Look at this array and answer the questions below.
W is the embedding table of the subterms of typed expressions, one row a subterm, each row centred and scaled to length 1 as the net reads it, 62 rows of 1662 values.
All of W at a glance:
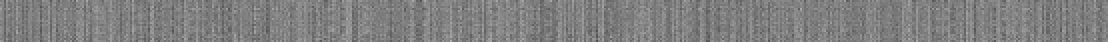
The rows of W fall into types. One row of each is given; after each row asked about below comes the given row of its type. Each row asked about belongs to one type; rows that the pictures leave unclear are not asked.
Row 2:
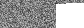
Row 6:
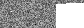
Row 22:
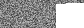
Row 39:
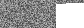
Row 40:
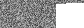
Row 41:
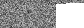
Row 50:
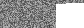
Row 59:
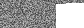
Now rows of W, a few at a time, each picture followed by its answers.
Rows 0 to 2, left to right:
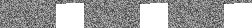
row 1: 2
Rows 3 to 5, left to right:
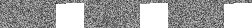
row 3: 2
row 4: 50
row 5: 22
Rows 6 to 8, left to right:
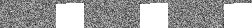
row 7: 2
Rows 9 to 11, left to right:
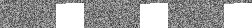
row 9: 50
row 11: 50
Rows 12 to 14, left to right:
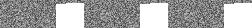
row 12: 40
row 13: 40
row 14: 40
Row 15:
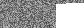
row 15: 50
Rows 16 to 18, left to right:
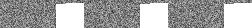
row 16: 59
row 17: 41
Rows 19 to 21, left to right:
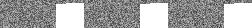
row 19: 50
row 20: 39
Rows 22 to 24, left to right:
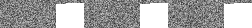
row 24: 39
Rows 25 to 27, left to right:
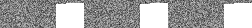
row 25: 40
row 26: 59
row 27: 6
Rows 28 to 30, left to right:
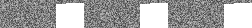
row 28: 39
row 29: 40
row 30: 22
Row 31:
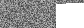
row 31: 39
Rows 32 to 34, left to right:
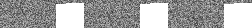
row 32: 59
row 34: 50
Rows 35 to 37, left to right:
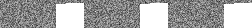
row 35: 22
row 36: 59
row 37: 6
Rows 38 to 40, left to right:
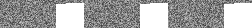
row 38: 22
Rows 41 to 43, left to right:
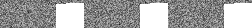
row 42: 59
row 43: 40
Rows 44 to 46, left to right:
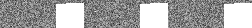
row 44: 6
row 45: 6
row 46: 40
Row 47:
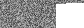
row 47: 40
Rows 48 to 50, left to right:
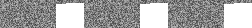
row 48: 39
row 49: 39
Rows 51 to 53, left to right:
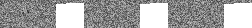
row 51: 6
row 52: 50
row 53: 22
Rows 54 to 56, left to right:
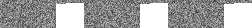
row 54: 22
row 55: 22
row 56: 41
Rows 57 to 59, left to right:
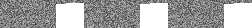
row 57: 59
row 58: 50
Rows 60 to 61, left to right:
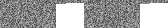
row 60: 22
